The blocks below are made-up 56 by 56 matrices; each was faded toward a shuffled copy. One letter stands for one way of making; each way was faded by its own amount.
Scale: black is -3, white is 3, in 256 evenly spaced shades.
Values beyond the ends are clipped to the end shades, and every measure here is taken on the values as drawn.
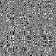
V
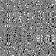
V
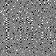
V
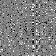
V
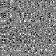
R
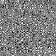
R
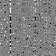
V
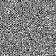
R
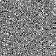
R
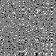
V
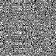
R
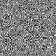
R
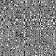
V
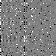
V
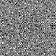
R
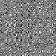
V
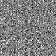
R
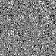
R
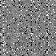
V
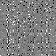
V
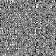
R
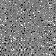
V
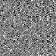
R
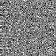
R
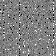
V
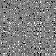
V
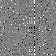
V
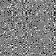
V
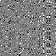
V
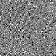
R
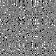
V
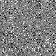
R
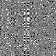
V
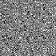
R
